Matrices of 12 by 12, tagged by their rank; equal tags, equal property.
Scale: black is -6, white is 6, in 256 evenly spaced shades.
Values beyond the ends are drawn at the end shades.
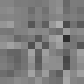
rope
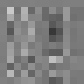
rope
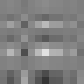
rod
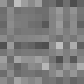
rope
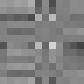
rope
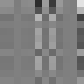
rod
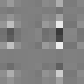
rod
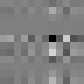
rod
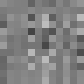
rope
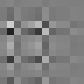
rod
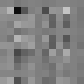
rope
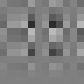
rod
